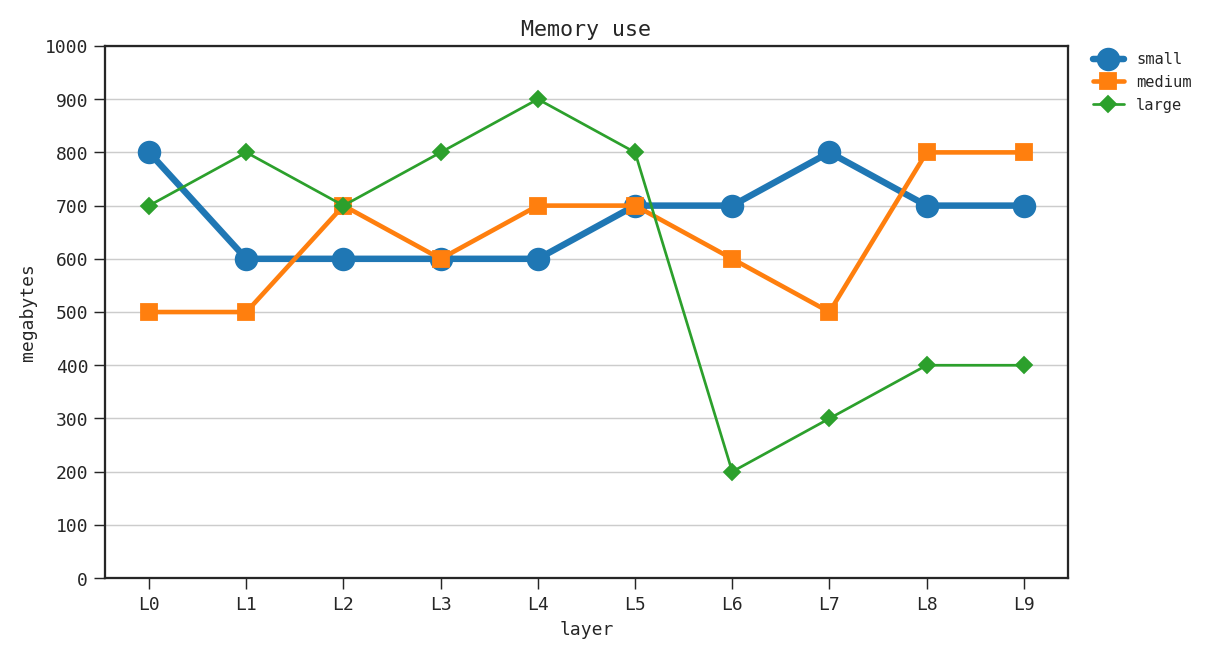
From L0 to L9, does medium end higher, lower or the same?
higher
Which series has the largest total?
small
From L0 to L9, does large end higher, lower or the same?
lower
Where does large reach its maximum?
L4
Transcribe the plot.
Title: Memory use
x-axis: layer, ticks L0 L1 L2 L3 L4 L5 L6 L7 L8 L9
y-axis: megabytes, ticks 0 100 200 300 400 500 600 700 800 900 1000
Legend: small, medium, large
Values:
small: 800 600 600 600 600 700 700 800 700 700
medium: 500 500 700 600 700 700 600 500 800 800
large: 700 800 700 800 900 800 200 300 400 400
